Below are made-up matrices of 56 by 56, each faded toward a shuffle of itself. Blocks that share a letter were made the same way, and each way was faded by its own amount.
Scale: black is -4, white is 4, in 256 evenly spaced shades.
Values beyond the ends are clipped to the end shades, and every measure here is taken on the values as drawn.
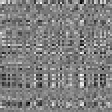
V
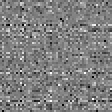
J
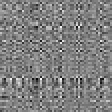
V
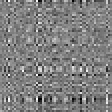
V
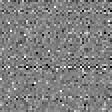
J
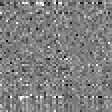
J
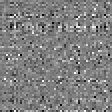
J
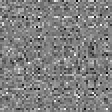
J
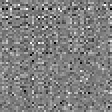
J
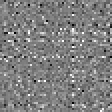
J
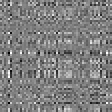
V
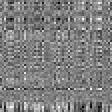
V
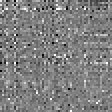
J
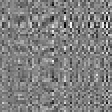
V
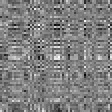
V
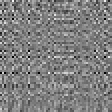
V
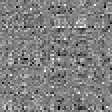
J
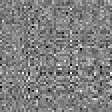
J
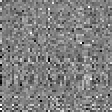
J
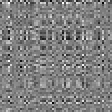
V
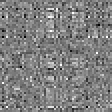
J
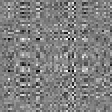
V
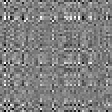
V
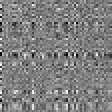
V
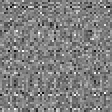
J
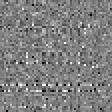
J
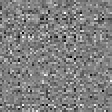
J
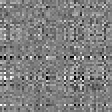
V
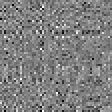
J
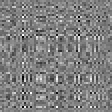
V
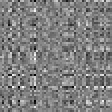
V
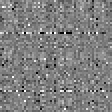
J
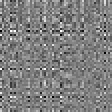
V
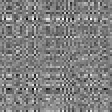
V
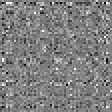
J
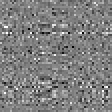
J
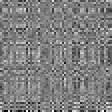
V
